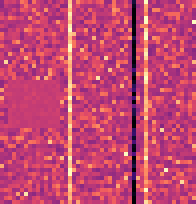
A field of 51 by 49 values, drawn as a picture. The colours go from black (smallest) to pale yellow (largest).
A few values lie far out on both sides of the bulk. Columns 18, 34 and 37 stand out from the rest. The middle left is the smoothest part. An odd patch, calmer than its surroundings, sits in the middle left.
